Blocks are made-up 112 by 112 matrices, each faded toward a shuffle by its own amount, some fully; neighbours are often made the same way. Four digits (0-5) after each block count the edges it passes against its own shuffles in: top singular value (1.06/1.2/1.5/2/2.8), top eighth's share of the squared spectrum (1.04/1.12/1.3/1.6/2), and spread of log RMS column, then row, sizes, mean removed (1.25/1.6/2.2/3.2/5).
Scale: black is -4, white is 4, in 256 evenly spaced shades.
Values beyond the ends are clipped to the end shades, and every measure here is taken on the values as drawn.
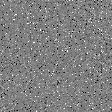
2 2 1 0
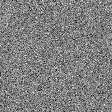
0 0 0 0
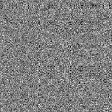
4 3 2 2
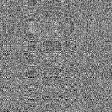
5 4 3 3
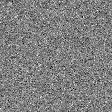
2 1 0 0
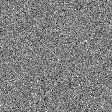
1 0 0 0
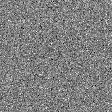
2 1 0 0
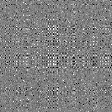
5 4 3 3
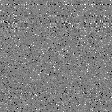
4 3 0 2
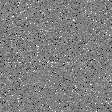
2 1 0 0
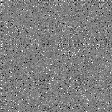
4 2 1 1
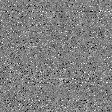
2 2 0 2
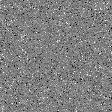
0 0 0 0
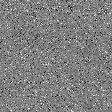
1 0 0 1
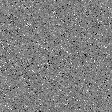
0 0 0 0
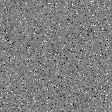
0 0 0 0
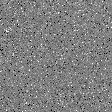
0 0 0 0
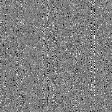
2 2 3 0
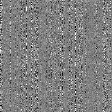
2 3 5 0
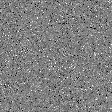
0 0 0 0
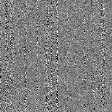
2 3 4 0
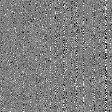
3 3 4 0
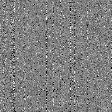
2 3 3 0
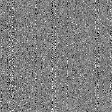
2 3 4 0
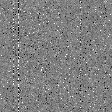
3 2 2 0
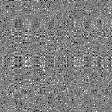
5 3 2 2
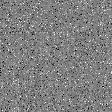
3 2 0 1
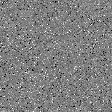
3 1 0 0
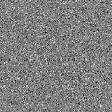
4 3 1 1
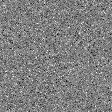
2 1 0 0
